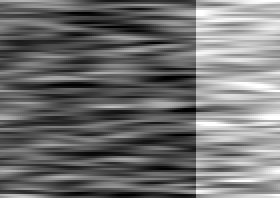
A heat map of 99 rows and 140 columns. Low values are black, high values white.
A vertical seam about 70% of the way across splits the table, and the right part is higher. The ninth with the highest average is the top right. The ninth with the lowest average is the bottom middle.
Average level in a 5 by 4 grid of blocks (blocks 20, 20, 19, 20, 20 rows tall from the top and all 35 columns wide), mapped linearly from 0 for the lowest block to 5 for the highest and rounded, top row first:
1025
1114
1015
1014
1114
